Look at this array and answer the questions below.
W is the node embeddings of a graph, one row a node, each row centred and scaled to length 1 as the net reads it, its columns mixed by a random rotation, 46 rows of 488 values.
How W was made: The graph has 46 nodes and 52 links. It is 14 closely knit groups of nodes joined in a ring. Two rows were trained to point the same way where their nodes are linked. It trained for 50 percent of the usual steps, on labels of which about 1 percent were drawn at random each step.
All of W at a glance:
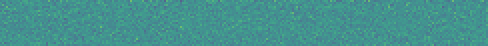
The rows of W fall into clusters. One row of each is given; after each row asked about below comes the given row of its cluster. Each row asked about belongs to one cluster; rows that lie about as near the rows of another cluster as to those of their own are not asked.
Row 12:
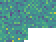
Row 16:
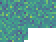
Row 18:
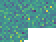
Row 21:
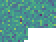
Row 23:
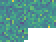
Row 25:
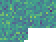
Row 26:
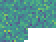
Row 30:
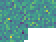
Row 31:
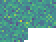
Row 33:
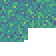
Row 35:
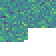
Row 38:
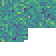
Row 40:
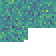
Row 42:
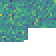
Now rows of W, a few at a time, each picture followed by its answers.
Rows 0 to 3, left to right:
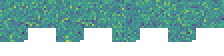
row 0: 30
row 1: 30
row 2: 26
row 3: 42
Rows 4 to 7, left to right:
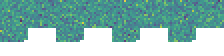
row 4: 21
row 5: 31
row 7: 23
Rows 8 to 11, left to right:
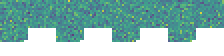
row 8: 35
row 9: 40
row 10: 21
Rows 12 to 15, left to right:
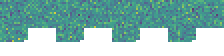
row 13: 12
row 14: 33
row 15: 38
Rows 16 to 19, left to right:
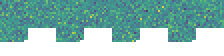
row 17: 25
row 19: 26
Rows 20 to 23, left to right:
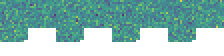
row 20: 35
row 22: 12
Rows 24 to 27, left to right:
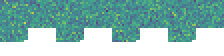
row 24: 33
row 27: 35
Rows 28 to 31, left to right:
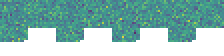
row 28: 12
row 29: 18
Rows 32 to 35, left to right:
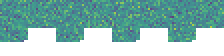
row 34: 16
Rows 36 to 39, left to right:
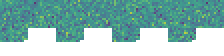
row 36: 40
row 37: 38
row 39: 25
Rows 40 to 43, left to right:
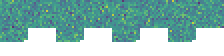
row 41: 18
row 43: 31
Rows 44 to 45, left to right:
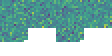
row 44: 38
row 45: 23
